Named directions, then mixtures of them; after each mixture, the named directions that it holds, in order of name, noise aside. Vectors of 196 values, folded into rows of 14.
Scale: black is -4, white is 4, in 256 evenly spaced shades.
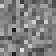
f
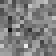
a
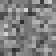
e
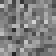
a, f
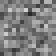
e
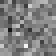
a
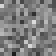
e, f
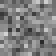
a, e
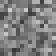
e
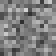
e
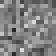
f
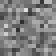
e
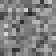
e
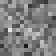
a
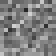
a, e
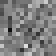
a, f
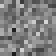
f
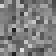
f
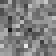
a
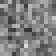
a, f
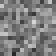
e, f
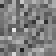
f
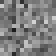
a, f
